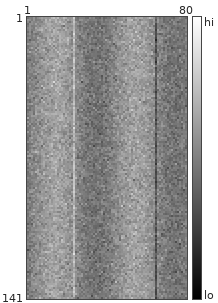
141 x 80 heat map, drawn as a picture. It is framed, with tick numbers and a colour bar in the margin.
The histogram is bell-shaped. Columns 24 and 65 stand out from the rest. Stripes running up and down repeat 2 times from left to right.
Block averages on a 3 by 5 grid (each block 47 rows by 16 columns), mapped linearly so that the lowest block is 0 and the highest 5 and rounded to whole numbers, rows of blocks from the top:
4 3 1 5 0 / 4 3 1 5 0 / 4 3 1 5 0
